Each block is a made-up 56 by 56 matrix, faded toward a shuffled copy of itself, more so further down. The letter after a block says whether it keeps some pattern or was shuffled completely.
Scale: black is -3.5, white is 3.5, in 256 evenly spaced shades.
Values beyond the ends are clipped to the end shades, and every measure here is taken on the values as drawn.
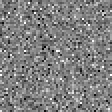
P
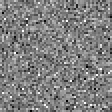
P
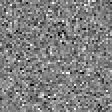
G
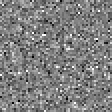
G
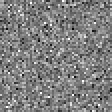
P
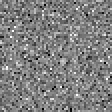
P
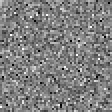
P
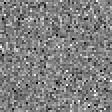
G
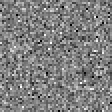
G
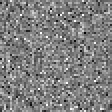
G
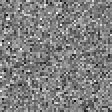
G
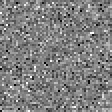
P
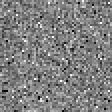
G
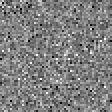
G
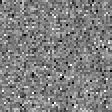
G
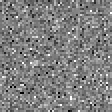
P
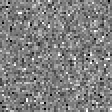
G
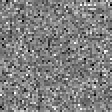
G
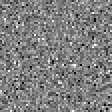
P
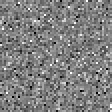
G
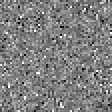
P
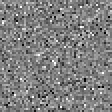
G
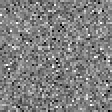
P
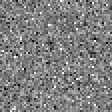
G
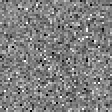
P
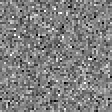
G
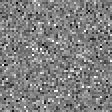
P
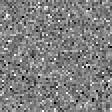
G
